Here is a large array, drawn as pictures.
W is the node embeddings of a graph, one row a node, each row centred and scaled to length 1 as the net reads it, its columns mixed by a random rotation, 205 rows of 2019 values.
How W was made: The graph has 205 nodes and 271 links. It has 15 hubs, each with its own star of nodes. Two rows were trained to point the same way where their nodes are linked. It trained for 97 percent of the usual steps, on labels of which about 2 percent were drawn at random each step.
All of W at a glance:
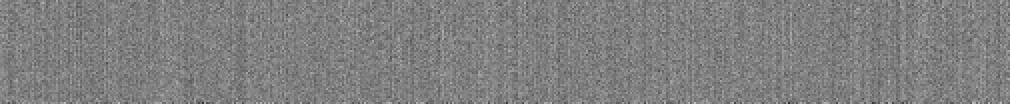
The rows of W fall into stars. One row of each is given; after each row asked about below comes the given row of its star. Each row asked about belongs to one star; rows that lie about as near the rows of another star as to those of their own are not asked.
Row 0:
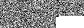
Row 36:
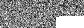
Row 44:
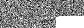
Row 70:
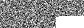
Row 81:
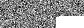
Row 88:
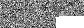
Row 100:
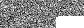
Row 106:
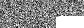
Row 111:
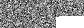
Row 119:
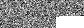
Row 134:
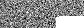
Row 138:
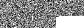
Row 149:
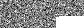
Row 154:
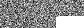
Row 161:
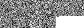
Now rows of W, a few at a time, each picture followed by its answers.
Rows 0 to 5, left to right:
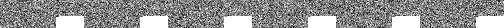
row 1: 70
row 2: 100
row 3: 0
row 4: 161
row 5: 88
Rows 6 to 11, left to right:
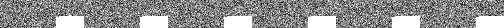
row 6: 138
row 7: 100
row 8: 88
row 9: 100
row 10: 88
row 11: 134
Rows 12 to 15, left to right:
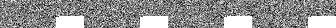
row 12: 134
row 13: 161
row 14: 138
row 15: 138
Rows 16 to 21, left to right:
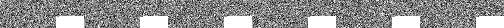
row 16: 154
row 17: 154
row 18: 100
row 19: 154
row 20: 106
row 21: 119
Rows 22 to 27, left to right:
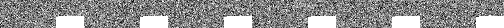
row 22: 44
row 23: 36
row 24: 111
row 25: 154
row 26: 100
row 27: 0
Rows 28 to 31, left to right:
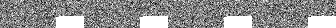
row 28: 134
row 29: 88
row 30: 134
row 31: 138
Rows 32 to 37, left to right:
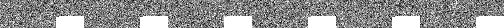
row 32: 36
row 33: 36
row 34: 106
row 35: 138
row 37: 0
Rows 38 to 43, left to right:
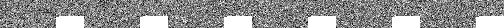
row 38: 0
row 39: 106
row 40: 0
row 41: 0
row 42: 134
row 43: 134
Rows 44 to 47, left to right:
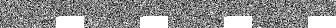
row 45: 36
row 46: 44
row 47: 106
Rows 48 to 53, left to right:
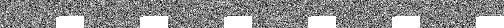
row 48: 36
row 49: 138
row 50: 149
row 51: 44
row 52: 81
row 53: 70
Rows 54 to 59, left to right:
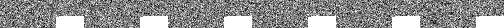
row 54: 161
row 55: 44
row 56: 154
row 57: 149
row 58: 70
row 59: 161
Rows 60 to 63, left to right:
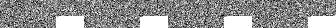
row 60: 106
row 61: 111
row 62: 70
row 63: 111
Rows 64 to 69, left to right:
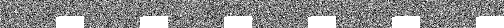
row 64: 149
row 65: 138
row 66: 134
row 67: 138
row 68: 0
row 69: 134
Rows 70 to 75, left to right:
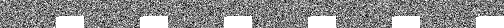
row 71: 88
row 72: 100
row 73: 154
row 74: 154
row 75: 134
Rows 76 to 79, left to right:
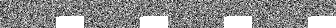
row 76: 111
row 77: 44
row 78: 100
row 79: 44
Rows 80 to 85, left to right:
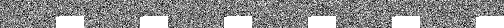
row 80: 81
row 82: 36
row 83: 119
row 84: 81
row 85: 161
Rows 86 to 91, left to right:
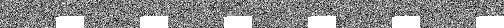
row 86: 134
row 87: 81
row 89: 88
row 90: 154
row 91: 36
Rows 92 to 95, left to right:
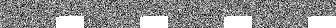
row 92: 138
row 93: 119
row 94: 100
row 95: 119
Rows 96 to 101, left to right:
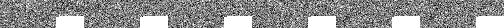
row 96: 88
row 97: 149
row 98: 138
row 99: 119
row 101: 100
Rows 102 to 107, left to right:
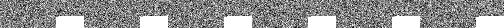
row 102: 111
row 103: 106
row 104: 81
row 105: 161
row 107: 111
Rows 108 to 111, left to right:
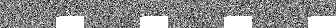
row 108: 36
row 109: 134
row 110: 154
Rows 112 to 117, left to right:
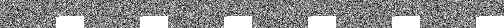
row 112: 88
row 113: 111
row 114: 100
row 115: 106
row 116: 70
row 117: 138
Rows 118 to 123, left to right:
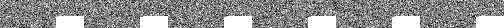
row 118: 161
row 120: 81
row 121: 81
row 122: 161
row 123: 106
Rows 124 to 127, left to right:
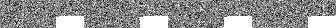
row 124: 100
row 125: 111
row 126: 138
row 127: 36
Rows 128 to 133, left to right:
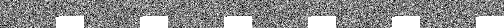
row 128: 88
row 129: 154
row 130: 119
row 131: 161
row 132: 0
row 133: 111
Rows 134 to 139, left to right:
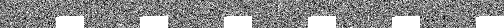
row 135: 111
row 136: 149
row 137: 81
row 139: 134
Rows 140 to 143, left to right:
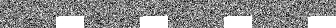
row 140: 106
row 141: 134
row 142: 81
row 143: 88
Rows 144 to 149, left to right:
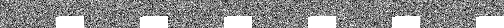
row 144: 134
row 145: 0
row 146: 0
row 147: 0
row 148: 154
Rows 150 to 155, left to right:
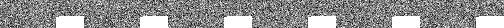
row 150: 119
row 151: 0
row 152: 0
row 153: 36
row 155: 119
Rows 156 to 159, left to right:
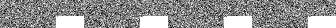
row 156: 106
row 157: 161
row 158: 70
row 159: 106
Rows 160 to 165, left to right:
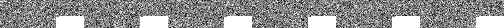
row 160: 149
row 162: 149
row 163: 119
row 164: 149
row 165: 138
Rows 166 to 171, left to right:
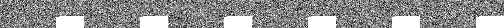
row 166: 149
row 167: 111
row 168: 70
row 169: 149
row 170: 88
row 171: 81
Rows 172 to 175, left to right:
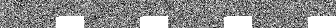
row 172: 44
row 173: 100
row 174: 154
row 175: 149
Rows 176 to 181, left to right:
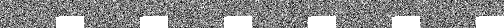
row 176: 81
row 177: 154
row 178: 0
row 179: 70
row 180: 88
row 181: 70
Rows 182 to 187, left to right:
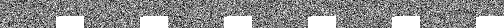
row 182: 106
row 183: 119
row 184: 106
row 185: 81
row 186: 44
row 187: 0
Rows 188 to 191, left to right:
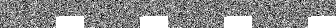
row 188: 70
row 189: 111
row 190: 100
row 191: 138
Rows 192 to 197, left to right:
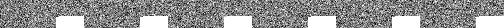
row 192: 154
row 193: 138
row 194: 100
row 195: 70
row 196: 154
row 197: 149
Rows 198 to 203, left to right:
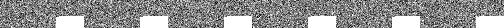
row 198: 88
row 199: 149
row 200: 88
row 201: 44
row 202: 119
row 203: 106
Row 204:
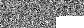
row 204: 36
